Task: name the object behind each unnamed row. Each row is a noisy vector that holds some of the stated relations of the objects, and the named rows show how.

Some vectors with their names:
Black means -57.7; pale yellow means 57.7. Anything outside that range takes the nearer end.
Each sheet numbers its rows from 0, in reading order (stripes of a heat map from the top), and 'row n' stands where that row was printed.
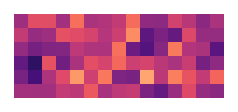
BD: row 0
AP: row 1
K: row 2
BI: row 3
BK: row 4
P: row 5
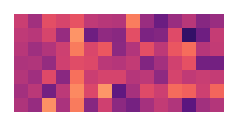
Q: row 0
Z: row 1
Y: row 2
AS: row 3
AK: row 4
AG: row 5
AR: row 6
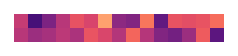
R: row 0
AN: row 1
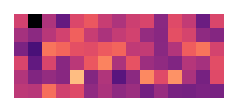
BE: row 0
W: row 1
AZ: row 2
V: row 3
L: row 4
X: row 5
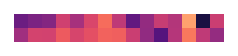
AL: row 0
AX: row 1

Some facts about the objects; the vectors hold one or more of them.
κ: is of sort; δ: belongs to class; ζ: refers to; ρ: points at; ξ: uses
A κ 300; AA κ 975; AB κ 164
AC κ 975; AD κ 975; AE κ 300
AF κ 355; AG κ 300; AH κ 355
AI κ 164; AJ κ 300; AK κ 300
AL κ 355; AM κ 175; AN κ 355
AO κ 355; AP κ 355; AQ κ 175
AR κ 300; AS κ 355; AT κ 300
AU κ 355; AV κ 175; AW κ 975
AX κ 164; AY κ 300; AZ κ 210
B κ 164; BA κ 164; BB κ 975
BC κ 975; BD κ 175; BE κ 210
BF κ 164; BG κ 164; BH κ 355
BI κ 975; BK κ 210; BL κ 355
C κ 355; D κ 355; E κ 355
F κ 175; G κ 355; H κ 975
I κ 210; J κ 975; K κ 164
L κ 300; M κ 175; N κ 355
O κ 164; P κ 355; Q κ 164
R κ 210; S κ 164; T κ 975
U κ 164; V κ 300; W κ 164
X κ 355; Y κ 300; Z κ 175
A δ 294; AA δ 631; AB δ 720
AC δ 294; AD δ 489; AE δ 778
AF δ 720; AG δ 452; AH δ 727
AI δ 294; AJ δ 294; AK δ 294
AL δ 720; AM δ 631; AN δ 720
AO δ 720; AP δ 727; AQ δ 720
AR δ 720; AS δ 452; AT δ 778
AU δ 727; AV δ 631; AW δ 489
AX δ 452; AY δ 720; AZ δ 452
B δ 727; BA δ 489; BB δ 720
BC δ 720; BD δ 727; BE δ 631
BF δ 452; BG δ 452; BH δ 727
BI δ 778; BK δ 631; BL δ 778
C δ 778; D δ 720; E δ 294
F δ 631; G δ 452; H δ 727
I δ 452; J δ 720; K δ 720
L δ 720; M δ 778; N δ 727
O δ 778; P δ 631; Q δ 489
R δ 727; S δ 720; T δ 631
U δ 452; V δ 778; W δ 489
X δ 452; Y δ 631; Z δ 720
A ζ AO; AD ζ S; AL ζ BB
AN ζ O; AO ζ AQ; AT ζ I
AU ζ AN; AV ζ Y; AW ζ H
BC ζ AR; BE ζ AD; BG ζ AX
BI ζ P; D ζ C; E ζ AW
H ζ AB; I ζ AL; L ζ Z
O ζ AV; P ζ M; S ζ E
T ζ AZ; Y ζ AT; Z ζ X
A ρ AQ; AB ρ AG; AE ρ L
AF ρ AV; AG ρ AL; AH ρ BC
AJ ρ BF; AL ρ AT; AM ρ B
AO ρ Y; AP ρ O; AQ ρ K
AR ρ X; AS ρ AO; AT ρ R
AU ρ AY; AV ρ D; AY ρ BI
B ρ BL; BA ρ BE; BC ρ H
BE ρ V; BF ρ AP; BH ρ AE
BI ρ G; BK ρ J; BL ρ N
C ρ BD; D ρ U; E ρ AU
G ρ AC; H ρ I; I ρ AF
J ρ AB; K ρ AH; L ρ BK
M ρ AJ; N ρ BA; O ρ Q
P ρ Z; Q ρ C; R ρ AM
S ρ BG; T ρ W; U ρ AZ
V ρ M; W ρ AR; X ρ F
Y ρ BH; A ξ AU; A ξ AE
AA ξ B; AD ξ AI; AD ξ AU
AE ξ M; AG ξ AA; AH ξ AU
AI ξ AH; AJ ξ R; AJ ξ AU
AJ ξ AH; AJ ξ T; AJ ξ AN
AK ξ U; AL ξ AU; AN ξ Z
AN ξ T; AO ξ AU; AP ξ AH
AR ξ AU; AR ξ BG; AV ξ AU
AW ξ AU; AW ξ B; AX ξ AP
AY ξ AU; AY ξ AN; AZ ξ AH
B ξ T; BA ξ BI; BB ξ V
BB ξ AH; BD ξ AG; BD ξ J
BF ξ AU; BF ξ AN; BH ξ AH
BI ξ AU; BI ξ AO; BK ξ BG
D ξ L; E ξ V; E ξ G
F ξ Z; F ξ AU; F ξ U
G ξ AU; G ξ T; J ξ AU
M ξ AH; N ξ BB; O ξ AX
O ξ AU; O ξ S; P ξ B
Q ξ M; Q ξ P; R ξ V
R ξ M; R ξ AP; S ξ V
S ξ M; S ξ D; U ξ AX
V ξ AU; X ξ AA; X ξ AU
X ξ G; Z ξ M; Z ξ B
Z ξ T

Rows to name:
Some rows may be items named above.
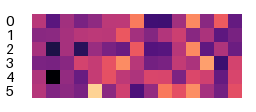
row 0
H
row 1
AO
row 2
BC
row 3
AL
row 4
BE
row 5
L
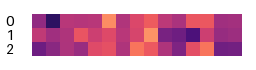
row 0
T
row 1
AP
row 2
BG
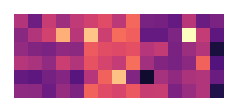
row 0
BF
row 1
C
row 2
AU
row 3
AN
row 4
AH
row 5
AU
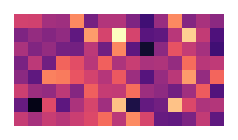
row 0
AQ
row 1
D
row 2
AF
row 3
BH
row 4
BB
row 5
AN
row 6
I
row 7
O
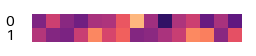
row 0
AV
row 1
AT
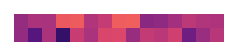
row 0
AI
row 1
A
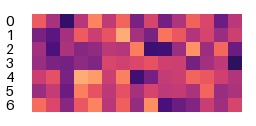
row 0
AM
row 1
J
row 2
H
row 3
AU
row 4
AB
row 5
BH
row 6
M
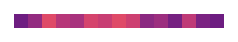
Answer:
G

